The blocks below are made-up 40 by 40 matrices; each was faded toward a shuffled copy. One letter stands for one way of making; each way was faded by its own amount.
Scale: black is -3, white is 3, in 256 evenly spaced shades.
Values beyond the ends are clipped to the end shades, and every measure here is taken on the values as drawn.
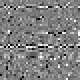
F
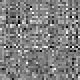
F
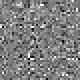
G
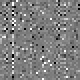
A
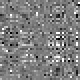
F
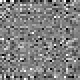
F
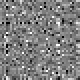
A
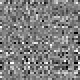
F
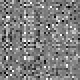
A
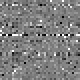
F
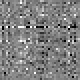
F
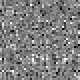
G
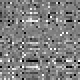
F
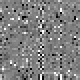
A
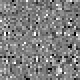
G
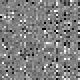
A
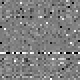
F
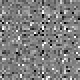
A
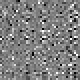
A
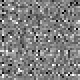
G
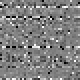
F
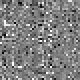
G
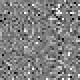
G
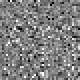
G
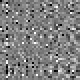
A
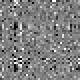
A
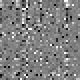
A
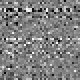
F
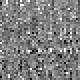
G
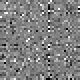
A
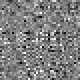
G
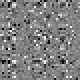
A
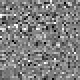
G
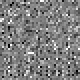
G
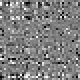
F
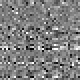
F
